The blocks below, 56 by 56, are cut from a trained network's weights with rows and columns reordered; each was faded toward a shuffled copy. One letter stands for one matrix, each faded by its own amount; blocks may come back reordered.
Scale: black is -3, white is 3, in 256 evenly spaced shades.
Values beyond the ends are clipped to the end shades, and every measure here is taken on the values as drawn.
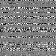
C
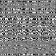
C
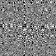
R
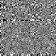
R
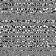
C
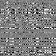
C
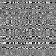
C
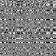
C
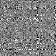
R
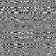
C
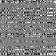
C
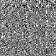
R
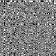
R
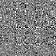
R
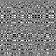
C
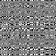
C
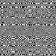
C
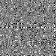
R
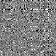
R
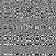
C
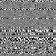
C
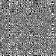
R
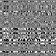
C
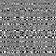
C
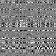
C
